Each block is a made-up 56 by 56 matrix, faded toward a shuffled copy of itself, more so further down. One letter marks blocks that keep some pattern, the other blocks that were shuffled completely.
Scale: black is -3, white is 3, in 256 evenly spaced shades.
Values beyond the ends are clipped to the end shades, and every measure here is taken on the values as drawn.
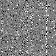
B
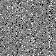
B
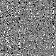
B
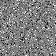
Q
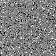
Q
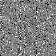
B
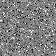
Q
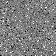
Q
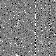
B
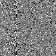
B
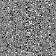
B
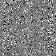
B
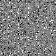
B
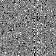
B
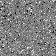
Q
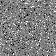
Q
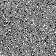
Q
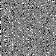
B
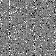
B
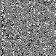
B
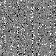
B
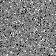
Q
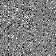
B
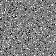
Q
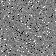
Q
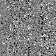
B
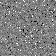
Q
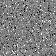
Q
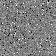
Q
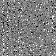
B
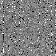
B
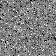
Q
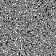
Q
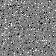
Q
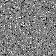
Q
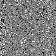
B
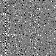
B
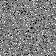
Q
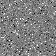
Q
